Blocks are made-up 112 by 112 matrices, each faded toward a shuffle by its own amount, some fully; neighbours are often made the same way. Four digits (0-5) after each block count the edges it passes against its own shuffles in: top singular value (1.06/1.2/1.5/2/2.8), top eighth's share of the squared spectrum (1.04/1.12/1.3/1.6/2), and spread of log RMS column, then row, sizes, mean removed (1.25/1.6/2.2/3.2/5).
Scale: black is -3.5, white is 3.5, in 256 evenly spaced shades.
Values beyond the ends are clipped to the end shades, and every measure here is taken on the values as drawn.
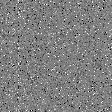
1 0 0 0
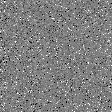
0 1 1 0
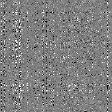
2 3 4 3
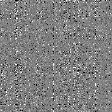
2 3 3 3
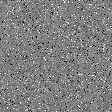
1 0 0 0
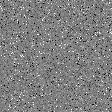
0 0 0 0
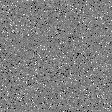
0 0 0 0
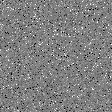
0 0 0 0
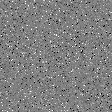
0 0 0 0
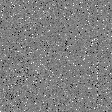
1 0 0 0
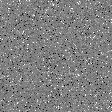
0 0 0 0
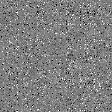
2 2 2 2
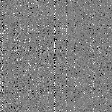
3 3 3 2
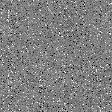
1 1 2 1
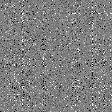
2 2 3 2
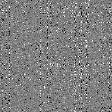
2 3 3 2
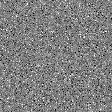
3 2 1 0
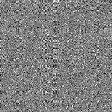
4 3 2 2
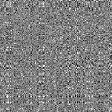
5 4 3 3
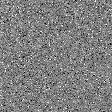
2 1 0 0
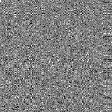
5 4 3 2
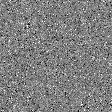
1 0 0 0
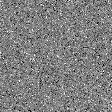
2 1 0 0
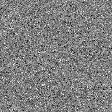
3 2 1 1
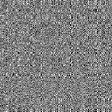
5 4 3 3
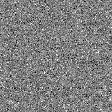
3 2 1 1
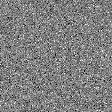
3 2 0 1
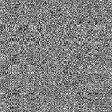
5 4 2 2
